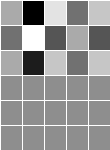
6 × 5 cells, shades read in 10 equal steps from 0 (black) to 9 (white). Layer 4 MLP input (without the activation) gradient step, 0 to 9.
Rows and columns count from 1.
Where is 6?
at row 1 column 1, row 2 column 4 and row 3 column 1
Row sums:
25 25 25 25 25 25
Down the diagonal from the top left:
6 9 7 5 5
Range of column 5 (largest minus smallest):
4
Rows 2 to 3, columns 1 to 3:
4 9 3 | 6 1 7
